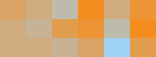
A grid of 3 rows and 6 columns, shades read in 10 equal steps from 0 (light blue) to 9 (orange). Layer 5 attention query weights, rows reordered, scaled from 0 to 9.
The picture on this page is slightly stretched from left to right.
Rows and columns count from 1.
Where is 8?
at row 1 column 6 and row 2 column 4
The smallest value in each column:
5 4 3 6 0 7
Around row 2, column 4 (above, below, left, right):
9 6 7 3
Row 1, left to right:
6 5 3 9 5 8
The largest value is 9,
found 2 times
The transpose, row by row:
6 5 5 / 5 4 5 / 3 7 4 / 9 8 6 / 5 3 0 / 8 9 7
